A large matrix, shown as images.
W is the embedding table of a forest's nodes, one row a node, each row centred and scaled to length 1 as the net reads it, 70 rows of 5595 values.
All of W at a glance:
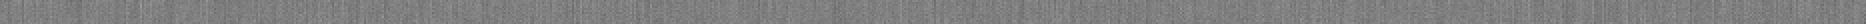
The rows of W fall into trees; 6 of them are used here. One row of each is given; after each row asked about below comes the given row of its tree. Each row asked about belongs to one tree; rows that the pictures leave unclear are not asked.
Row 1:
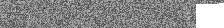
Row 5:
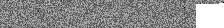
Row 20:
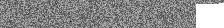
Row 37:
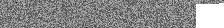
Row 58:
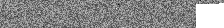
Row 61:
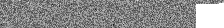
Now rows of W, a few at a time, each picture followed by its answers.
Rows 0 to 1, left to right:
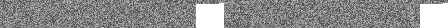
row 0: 61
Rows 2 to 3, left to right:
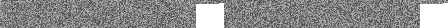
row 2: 1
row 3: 37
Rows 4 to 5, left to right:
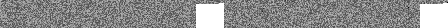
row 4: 1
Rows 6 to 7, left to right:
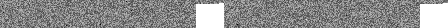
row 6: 5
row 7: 20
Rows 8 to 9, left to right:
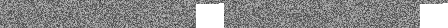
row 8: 58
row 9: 20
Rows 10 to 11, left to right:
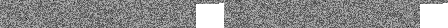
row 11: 1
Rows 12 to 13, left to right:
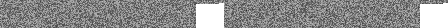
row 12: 1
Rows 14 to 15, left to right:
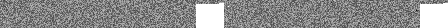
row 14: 61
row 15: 5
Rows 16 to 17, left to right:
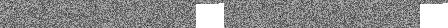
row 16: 20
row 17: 1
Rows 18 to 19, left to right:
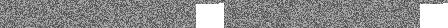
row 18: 20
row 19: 5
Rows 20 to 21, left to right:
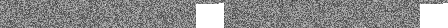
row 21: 5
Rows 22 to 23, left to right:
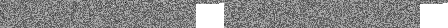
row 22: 61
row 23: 1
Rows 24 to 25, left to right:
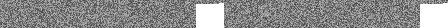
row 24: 5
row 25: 37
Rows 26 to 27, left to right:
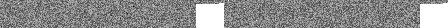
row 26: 1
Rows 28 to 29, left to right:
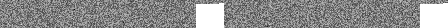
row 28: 5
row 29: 37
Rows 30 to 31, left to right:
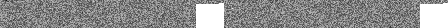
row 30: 1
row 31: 58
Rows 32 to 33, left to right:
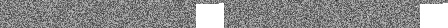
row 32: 5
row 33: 20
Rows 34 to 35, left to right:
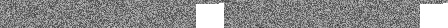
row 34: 20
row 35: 61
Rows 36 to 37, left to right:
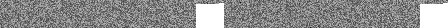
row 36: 37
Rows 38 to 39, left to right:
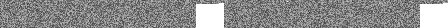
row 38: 5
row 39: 5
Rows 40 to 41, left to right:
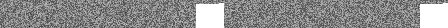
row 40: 37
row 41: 1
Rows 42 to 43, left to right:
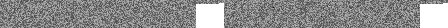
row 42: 61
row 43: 1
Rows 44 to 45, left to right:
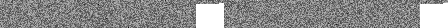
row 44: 1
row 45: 61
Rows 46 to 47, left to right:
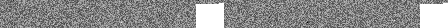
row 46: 20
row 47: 61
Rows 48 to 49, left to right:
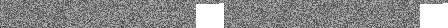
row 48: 5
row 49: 5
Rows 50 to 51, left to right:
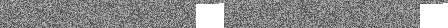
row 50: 5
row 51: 1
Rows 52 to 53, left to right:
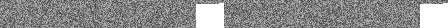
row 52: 20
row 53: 1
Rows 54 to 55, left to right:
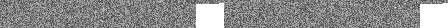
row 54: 61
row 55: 1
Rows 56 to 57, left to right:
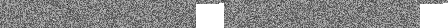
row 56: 58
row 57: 61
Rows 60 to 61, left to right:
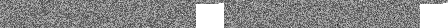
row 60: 20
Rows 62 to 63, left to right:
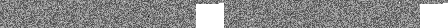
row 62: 61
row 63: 20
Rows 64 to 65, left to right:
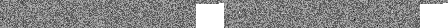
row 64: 61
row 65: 58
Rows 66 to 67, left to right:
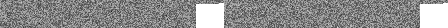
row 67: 58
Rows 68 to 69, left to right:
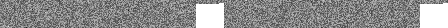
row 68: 61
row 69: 5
